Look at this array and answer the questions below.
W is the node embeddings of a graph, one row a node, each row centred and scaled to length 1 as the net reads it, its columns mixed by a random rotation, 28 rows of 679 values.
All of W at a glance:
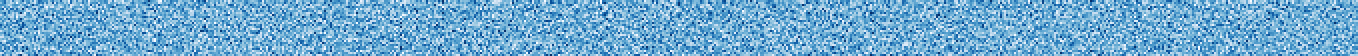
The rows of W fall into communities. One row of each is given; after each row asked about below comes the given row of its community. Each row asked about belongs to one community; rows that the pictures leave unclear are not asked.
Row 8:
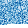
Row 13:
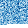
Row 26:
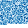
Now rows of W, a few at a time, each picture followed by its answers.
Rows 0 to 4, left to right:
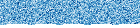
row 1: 8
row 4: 13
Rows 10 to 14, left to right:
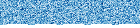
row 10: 8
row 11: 13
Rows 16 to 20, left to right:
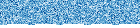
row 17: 26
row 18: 26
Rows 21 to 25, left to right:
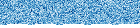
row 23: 13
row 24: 13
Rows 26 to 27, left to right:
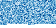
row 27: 8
